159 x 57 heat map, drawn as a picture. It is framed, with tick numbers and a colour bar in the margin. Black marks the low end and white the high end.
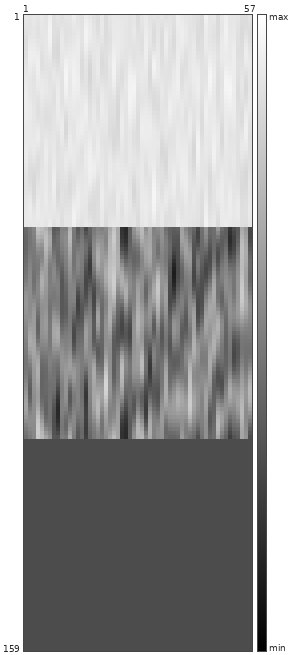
It is made of 3 by 1 panels. Panel 1,1: very high, streaked downward, faint in contrast. Panel 2,1: middling, streaked downward, strong in contrast. Panel 3,1: low, flat.
